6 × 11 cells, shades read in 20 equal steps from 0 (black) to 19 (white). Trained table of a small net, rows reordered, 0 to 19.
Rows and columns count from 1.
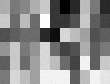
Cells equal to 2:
0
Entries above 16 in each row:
0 1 0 0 1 5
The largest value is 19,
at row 2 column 5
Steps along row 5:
up down up up down down down up down up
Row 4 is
11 15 9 11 16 8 5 6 13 7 9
